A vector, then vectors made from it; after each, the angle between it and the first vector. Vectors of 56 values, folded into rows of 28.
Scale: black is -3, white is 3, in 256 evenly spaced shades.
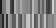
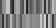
partly aligned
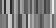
partly aligned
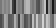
orthogonal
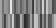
partly opposed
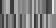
nearly parallel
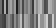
orthogonal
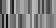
nearly parallel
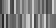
nearly parallel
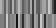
partly opposed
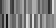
nearly parallel
